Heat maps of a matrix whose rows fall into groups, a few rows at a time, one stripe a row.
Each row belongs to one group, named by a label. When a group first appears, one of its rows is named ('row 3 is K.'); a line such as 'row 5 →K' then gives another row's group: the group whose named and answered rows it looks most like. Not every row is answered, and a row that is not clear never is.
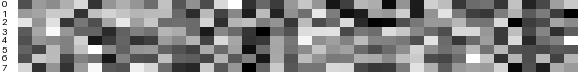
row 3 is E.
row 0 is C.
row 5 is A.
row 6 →E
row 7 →A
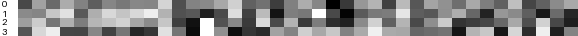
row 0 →C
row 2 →C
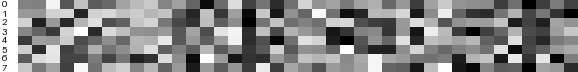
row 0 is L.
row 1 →C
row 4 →C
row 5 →A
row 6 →E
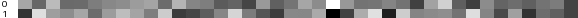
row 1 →C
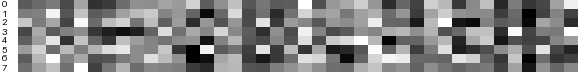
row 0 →L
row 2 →L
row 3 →E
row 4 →L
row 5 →C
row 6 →E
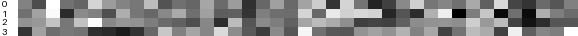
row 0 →A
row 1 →L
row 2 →A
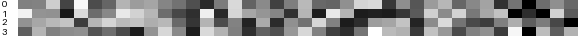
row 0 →L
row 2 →C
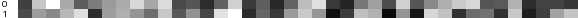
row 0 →C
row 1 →C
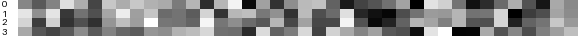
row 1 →A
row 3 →L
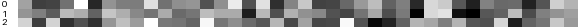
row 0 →L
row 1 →C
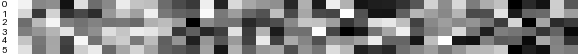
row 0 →A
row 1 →A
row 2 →E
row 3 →C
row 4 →L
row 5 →A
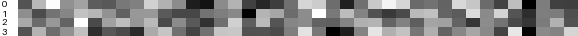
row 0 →E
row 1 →A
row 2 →L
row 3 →E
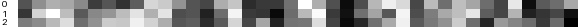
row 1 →C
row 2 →C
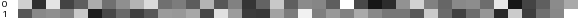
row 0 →A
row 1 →E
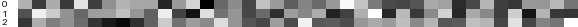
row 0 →L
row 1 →C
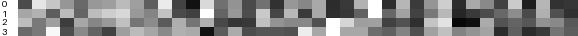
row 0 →C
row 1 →C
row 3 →L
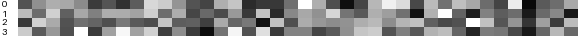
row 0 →E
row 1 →L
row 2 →E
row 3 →L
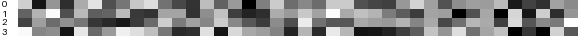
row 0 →A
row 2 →E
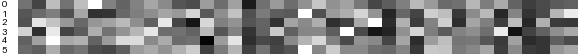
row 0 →A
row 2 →C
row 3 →A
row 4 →C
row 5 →L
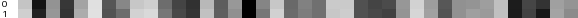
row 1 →A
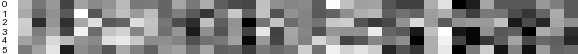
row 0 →L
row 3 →L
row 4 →C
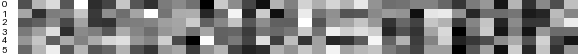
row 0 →E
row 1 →L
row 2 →L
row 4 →C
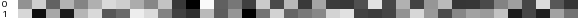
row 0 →C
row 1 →A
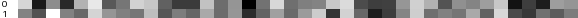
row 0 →A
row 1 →A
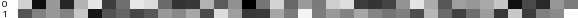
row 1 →E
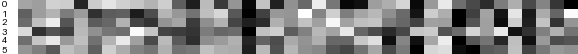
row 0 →C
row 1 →E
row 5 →C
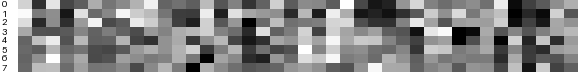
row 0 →A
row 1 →A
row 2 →A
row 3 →L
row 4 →E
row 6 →E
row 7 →E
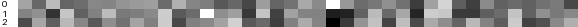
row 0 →L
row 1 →C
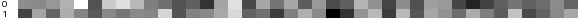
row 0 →C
